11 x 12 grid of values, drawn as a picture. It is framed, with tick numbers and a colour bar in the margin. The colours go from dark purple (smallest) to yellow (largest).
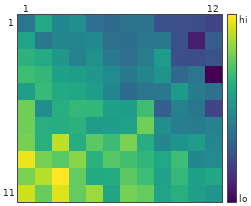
Ninth with the highest average: bottom left. Stripes: none. Ninth with the lowest average: top right. Mirror symmetry: none. Slope: up to the bottom left. Calmest part: top middle.
